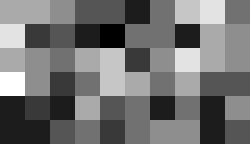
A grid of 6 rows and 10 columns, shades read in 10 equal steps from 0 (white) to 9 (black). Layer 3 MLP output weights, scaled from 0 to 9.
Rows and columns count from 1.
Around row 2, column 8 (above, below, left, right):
2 1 5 3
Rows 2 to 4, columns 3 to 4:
6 8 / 5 3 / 7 5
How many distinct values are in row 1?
7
